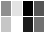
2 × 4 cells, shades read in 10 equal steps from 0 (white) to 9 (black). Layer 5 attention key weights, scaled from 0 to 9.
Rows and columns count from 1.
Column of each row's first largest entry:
3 3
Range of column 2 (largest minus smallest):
1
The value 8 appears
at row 2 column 3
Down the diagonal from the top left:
4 0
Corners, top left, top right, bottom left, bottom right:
4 6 2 5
